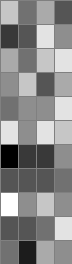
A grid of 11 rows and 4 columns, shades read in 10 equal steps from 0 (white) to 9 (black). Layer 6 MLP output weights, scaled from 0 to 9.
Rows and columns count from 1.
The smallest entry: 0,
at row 9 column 1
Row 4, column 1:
4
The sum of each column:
48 57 40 35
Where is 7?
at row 2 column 1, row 7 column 2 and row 7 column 3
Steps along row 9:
up down up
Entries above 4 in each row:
2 2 1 1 1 0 3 4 0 3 2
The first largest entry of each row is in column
4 1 2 3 1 2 1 1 2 1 2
